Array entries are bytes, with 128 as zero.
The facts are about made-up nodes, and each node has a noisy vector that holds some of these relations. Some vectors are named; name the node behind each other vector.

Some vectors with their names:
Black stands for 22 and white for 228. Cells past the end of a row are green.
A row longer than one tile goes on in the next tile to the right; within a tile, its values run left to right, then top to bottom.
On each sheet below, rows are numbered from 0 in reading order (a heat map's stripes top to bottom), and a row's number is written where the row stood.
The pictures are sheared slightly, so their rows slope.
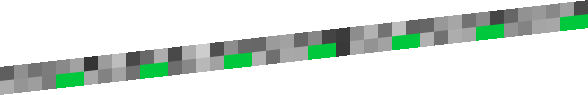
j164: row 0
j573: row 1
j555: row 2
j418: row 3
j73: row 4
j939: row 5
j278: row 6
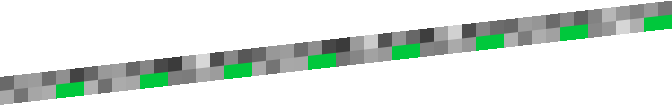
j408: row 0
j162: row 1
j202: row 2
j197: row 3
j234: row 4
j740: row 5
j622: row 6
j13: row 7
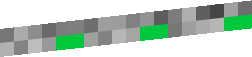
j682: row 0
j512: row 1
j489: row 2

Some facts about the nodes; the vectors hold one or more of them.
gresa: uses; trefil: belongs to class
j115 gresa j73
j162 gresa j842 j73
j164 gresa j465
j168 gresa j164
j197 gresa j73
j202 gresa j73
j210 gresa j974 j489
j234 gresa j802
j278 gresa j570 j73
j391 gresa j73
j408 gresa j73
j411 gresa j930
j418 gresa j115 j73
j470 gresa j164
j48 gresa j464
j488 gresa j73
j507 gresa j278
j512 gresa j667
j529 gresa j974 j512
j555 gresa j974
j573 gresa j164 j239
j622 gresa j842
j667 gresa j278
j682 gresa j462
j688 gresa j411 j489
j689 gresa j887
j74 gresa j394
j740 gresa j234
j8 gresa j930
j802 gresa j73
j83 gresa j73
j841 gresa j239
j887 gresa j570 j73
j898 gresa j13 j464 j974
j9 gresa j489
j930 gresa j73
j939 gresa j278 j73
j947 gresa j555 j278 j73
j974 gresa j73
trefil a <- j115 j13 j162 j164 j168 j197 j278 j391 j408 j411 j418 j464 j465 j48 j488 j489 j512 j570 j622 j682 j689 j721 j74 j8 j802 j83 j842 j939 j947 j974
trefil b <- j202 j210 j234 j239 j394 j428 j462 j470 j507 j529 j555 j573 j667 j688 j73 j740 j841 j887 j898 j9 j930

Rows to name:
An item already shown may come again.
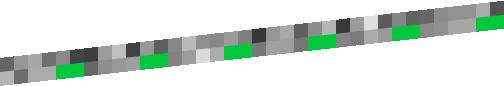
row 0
j939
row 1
j930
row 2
j464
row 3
j239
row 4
j507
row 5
j570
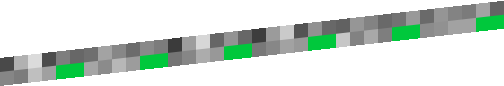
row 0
j529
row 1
j721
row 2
j667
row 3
j234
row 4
j168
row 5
j842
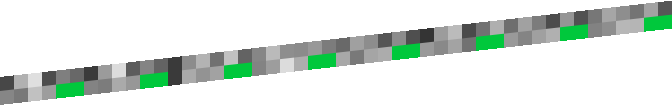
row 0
j529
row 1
j507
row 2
j73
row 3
j464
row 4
j8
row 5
j470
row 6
j411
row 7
j974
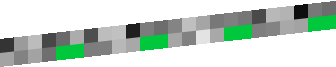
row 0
j573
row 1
j210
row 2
j48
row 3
j688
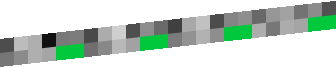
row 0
j9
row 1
j555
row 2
j428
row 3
j689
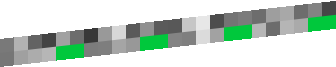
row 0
j489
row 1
j887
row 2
j898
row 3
j947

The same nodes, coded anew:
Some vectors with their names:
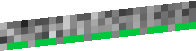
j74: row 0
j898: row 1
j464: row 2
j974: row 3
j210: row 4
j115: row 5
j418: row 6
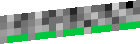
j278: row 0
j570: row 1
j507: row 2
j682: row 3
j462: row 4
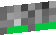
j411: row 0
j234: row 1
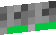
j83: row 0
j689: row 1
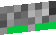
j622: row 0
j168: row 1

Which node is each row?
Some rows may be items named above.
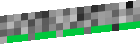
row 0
j48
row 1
j740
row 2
j168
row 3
j688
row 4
j73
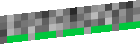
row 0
j842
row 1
j529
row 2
j887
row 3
j48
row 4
j740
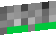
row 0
j411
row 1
j555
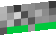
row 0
j239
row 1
j721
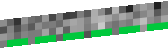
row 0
j202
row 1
j8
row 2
j9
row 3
j489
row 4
j428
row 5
j667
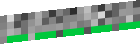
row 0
j570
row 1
j512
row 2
j930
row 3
j239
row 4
j411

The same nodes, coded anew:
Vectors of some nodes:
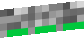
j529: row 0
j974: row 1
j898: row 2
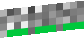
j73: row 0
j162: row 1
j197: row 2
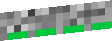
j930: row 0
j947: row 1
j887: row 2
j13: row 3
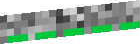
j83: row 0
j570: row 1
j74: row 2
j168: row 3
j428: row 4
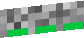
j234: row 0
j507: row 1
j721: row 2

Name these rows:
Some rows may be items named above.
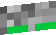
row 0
j8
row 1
j278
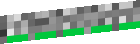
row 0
j489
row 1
j48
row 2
j8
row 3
j555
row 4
j411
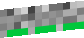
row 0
j555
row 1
j512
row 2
j667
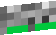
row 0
j721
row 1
j688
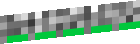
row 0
j898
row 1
j842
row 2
j210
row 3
j622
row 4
j202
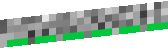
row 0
j278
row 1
j9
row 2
j428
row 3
j740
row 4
j239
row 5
j842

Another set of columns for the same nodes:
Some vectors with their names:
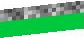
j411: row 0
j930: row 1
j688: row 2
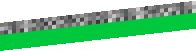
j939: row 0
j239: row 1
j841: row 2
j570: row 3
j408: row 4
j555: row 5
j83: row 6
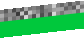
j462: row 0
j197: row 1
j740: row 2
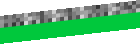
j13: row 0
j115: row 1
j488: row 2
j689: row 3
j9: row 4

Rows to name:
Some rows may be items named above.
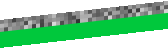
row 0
j887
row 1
j974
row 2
j48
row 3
j529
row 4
j239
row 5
j930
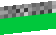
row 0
j239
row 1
j570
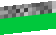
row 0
j239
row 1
j8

